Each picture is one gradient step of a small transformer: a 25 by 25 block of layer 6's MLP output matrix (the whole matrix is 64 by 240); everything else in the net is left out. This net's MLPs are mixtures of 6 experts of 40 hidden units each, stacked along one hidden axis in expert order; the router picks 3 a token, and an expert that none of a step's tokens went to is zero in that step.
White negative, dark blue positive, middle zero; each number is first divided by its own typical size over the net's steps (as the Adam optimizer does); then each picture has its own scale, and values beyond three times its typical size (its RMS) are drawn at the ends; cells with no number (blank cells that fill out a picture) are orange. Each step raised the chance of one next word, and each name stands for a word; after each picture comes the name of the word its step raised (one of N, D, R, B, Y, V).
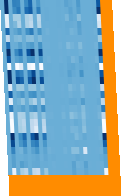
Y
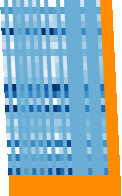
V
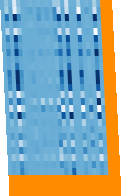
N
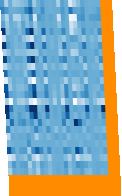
N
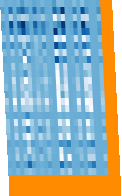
V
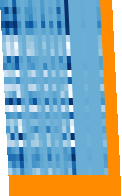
V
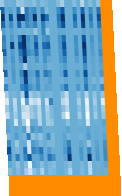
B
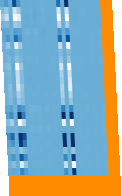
B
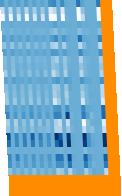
B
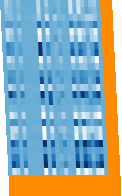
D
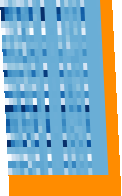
N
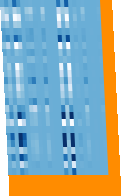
B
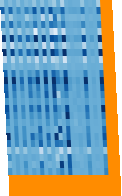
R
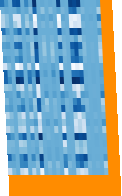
Y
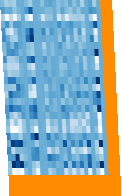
D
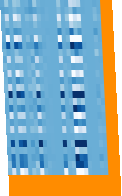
D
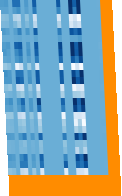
Y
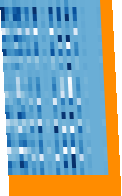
R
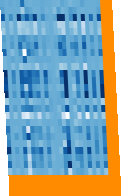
B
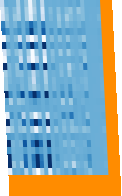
D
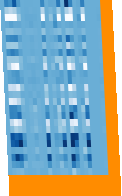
B
